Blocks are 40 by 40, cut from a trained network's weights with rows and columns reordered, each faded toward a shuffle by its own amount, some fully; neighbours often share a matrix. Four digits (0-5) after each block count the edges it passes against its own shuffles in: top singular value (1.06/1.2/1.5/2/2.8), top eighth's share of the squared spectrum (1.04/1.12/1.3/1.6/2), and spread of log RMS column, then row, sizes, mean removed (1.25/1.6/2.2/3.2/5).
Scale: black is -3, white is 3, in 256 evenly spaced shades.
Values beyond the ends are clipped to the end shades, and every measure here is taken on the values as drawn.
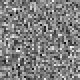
1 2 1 0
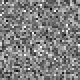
0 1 0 0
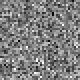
0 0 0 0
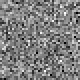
0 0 0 0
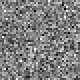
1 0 0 0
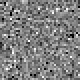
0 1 0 0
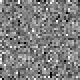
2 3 1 1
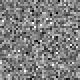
0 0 0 0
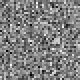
1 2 0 0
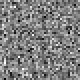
1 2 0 0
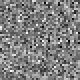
0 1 0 0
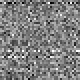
3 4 1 2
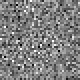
1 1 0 0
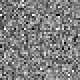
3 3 1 1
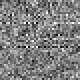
3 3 1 2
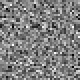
2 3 1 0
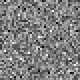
0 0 0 0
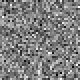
0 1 0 0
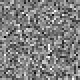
1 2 0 0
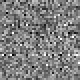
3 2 0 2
